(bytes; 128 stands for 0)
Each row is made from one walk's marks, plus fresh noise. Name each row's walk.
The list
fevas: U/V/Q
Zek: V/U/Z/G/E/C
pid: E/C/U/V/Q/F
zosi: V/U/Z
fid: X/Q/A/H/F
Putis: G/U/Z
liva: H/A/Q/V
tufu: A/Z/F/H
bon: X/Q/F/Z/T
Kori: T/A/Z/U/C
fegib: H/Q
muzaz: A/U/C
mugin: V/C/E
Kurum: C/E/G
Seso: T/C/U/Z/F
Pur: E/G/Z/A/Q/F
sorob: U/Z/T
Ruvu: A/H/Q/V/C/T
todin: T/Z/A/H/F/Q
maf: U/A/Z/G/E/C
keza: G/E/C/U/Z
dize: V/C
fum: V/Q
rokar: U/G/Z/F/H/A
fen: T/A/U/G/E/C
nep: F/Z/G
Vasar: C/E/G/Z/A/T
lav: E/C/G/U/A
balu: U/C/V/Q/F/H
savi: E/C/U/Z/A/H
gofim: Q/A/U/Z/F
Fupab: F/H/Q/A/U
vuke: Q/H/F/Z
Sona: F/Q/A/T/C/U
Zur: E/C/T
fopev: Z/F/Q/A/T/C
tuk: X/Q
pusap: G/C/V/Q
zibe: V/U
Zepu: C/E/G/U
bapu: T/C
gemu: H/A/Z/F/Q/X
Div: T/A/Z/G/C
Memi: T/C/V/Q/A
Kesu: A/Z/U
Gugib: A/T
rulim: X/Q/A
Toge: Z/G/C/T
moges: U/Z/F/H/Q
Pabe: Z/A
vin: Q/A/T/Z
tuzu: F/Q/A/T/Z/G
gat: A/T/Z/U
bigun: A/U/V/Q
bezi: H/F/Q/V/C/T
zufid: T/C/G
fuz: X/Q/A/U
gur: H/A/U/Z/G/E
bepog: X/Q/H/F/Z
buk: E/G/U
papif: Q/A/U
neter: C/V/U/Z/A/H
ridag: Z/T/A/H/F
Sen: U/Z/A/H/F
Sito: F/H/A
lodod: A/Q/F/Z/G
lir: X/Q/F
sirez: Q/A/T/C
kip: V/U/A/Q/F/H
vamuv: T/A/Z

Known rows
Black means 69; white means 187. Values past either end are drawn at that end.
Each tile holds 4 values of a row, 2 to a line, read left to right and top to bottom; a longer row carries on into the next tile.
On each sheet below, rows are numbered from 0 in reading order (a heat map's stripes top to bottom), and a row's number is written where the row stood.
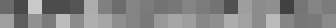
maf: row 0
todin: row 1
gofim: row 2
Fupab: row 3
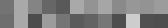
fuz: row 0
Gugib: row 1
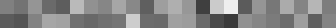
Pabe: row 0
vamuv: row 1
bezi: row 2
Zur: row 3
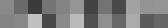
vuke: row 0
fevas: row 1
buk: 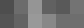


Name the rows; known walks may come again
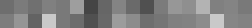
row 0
papif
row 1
buk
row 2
Kori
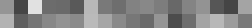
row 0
Vasar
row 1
todin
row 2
Kesu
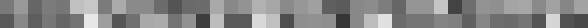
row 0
tuk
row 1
fopev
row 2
bigun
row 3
Sona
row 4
sorob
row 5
Sito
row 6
Gugib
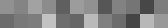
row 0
vamuv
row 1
lodod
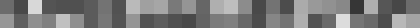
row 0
maf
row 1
fum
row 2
dize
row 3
fevas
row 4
Pur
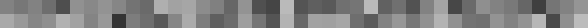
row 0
gofim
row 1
rulim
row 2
bon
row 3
keza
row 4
lav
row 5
Fupab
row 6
vuke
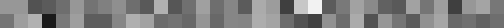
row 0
bepog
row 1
Pabe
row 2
Zepu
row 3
bezi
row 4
fuz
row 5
kip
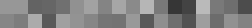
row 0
tufu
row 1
Zur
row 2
Zek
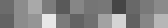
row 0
gat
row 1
moges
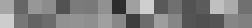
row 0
tuzu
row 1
balu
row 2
pusap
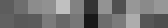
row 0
mugin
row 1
zibe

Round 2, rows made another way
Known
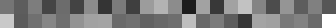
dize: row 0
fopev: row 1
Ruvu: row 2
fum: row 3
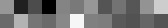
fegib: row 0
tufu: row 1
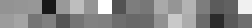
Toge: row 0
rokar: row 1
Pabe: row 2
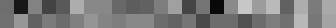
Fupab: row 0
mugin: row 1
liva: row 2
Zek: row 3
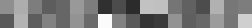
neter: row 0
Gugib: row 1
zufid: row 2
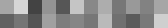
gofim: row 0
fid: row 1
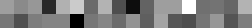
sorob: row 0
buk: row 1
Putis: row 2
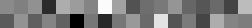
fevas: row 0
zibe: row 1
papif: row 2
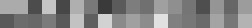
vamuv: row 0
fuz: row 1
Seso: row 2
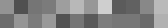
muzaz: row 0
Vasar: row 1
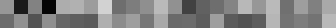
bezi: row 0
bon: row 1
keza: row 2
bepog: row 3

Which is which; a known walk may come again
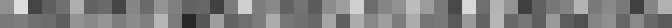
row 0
Pur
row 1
lav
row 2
nep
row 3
savi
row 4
bon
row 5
Div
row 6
keza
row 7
pid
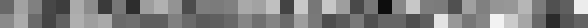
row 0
Sito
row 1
fopev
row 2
todin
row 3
maf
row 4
liva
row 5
rulim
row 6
Pabe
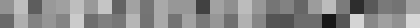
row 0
lir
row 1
Zek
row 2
lodod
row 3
moges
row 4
fuz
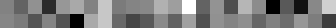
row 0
pusap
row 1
ridag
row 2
vuke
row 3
Kesu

